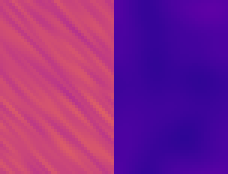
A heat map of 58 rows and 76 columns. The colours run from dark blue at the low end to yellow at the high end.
It is made of 1 by 2 panels. Panel 1,1: middling, slanting down to the right, faint in contrast. Panel 1,2: very low, smooth, faint in contrast.
